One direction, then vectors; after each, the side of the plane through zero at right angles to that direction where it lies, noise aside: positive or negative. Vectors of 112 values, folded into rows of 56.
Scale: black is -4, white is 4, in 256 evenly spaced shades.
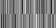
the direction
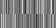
negative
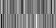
positive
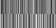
positive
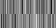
positive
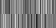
negative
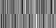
positive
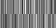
positive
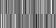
negative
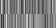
positive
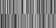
positive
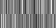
negative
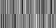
positive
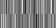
negative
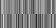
negative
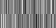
negative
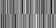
positive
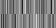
positive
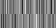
positive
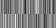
negative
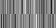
positive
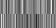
negative
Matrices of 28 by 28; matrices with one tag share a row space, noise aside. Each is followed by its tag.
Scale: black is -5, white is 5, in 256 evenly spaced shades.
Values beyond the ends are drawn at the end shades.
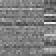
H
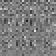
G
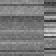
H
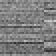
H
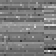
H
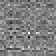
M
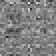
M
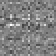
M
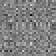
G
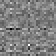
M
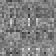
M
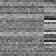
H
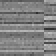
H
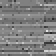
H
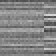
H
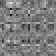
M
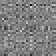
G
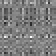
G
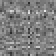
M
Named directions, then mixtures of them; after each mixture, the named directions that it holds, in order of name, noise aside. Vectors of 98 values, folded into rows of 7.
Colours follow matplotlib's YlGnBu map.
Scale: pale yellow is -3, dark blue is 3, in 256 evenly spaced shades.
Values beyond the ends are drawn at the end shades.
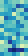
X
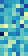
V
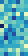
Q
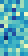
Q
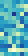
V, X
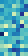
V, X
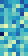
V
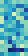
X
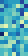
V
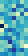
Q, X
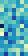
Q, V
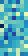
Q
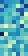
V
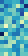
V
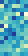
Q, V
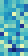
V, X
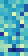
V, X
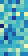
Q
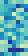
X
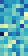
V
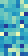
V, X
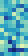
X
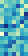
V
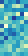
Q, V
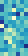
Q, X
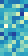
Q, V
